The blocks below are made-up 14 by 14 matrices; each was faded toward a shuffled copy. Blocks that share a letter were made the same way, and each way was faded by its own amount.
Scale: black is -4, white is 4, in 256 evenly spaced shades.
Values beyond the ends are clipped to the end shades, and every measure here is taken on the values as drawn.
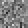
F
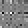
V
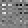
V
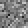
F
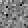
F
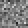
F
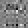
V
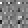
V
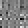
V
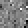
F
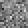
F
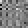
V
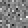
F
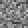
F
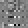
V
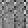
V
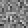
F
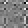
V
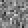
F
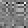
V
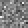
F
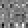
V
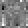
V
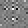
V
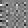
V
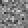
F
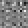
V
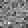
F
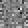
F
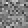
F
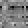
V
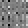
V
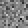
F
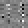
V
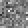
F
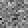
F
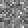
F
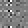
V
